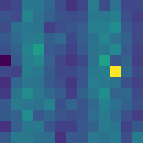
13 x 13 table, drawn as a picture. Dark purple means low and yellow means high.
On average the colour sits 30% of the way up the scale. Most values sit low, with a long tail of high ones. Stripes running up and down repeat 2 times from left to right. There is no seam.
